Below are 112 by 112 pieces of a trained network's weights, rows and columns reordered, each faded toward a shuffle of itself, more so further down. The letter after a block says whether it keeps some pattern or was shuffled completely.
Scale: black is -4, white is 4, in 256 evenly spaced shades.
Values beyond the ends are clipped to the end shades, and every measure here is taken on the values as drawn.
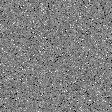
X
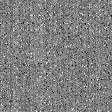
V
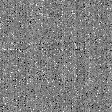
V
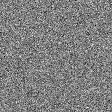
X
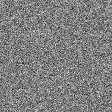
X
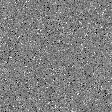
X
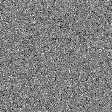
V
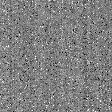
V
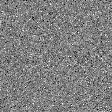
V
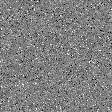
X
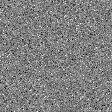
V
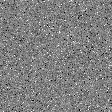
X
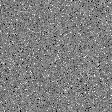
X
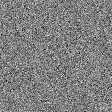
X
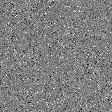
X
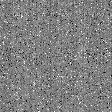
V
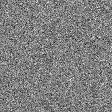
V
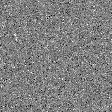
V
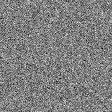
V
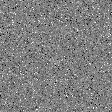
X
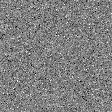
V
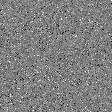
X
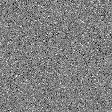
V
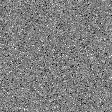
X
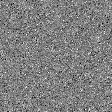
V
